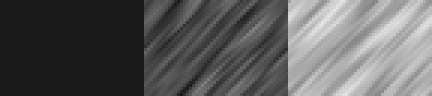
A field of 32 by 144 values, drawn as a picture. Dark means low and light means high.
The table splits into one row of 3 panels. Panel 1,1: very low, flat. Panel 1,2: low, slanting up to the right. Panel 1,3: high, slanting up to the right.
